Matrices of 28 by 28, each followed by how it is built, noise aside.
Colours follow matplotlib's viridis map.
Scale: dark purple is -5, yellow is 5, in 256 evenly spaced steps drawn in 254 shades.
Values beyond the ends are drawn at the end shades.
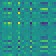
low rank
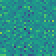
low rank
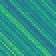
Toeplitz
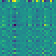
low rank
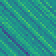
Toeplitz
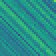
Toeplitz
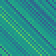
Toeplitz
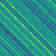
Toeplitz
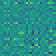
low rank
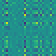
low rank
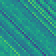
Toeplitz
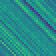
Toeplitz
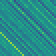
Toeplitz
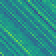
Toeplitz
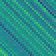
Toeplitz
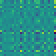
low rank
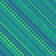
Toeplitz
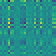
low rank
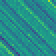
Toeplitz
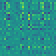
low rank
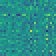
low rank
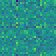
low rank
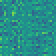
low rank
